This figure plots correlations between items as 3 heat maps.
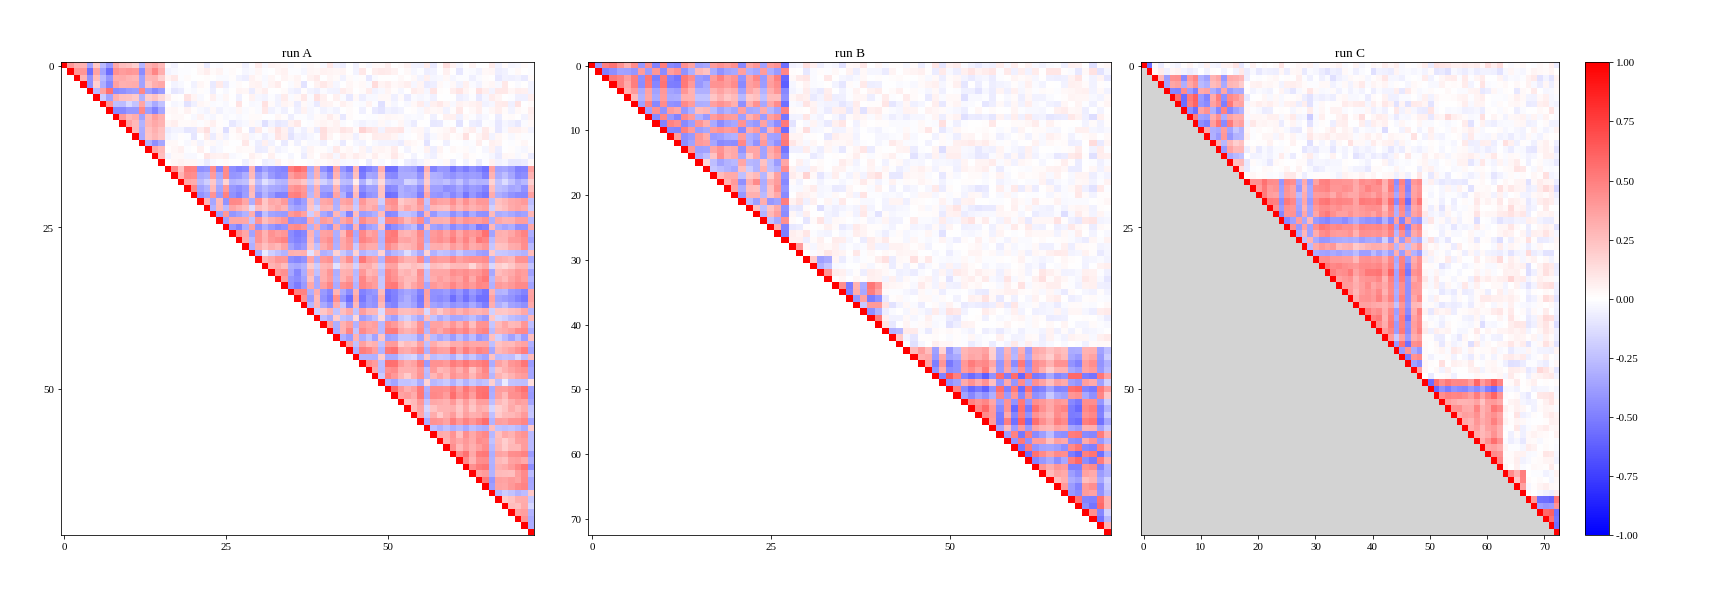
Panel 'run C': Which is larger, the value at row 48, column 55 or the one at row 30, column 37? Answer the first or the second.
the second
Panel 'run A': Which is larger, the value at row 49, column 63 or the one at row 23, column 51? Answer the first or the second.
the first
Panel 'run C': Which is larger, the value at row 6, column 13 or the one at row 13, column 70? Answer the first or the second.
the first
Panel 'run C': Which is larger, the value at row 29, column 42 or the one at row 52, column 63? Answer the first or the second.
the second
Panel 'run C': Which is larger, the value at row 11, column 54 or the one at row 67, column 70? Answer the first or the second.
the first
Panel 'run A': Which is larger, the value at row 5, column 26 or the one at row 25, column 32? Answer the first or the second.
the first
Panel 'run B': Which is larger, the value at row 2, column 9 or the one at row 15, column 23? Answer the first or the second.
the second
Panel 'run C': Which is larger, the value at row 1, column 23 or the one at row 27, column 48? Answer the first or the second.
the first
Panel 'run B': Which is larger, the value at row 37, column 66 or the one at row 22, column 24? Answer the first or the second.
the first
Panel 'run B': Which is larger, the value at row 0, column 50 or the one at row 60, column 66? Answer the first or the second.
the second
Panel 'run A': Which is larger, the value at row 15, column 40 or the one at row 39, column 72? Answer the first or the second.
the second
